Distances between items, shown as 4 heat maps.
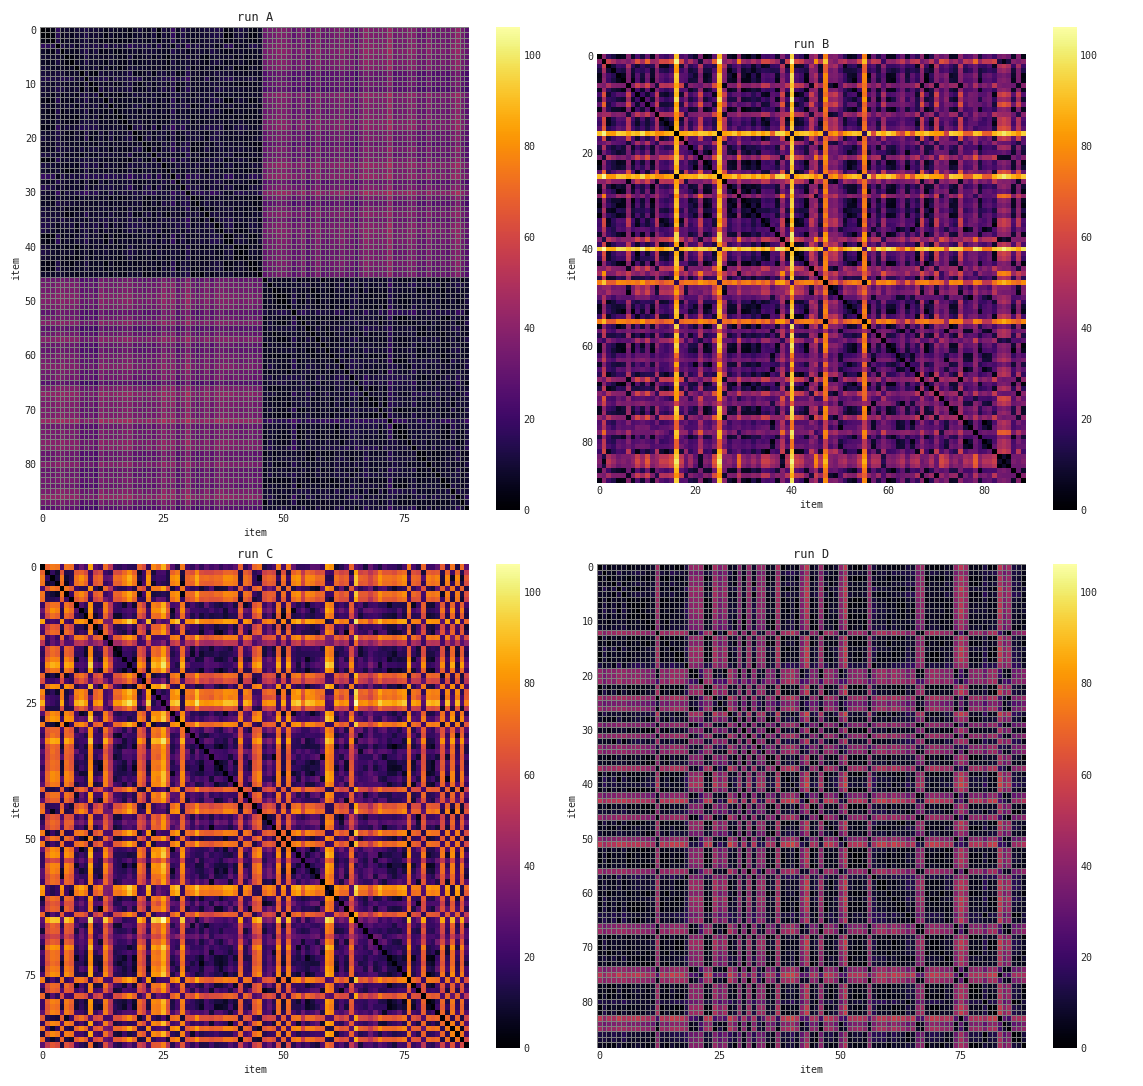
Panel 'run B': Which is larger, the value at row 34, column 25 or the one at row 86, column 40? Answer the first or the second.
the second
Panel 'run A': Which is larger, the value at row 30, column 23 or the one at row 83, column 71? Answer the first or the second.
the first
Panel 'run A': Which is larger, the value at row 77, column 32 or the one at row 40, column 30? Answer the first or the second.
the first
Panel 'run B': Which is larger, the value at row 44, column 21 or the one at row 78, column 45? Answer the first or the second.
the first
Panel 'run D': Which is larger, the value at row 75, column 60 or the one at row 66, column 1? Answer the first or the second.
the first
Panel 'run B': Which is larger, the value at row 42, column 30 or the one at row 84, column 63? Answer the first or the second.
the second
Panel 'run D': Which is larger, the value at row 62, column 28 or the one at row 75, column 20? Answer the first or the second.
the second
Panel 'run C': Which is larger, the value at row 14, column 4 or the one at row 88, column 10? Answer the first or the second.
the second
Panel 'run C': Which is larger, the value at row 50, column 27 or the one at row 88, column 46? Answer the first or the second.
the second
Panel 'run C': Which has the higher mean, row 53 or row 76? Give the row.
76
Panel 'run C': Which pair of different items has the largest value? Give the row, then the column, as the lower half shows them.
65, 25
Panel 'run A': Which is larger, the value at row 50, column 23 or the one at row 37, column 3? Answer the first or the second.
the first
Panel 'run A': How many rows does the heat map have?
89
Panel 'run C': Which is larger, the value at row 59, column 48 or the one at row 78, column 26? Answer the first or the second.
the first
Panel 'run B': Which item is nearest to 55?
47
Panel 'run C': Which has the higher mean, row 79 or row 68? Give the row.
79
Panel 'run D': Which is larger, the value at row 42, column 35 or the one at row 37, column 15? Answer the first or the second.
the second
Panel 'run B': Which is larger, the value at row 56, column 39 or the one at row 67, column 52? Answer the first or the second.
the second
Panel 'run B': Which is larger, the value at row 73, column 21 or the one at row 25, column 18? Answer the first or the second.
the second
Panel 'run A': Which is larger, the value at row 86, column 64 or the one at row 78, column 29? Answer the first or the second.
the second
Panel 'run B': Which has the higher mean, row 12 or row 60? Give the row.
12
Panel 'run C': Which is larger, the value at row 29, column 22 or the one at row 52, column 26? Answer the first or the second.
the first
